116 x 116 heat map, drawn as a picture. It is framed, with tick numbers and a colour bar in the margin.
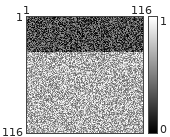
Stripes: none. Seam: horizontal, 30% of the way down, the bottom part higher. Average level on the scale: 60%.
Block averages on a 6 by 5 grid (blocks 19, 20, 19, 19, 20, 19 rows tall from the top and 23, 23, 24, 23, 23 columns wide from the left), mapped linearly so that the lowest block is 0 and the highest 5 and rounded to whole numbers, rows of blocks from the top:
0 0 0 0 0
1 1 1 1 1
5 5 5 5 5
5 5 5 5 5
5 5 5 5 5
5 5 5 5 5
